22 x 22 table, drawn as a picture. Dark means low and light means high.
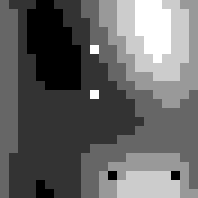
Ninth with the highest average: top right. Ninth with the lowest average: top left. Lone odd cells: 4, 2 higher and 2 lower than their neighbours.
